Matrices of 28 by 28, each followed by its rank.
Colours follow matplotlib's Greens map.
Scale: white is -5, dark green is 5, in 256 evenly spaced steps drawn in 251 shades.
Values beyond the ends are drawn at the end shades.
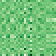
three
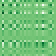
one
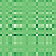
one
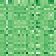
three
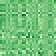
three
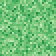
full rank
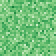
full rank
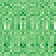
three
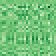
three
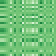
one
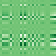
one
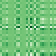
one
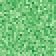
full rank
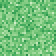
full rank
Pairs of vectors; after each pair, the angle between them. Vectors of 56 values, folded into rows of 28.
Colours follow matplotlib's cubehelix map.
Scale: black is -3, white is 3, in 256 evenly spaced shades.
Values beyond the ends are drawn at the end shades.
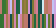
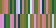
nearly opposite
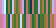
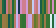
orthogonal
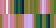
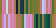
nearly parallel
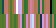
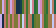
partly opposed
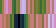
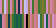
partly aligned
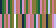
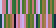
nearly opposite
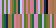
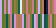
nearly parallel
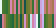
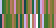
nearly parallel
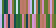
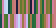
nearly opposite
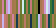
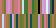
nearly parallel
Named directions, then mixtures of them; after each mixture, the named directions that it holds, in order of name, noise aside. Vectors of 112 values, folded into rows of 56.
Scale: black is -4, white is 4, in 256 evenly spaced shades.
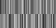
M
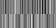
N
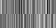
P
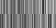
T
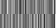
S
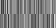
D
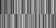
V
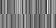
M, P, S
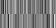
D, N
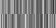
T, V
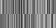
P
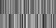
M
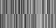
P, T, V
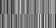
S, T, V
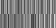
D, P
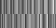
T, V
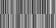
D, N, P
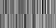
N, P, T
